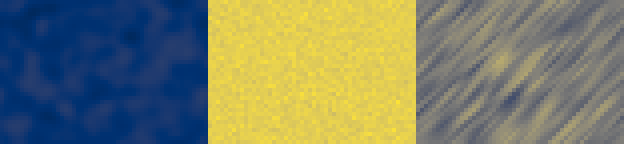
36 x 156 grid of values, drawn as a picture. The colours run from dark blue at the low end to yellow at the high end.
It is made of 1 by 3 panels. Panel 1,1: very low, blotchy, faint in contrast. Panel 1,2: very high, fine-grained, faint in contrast. Panel 1,3: middling, slanting up to the right.
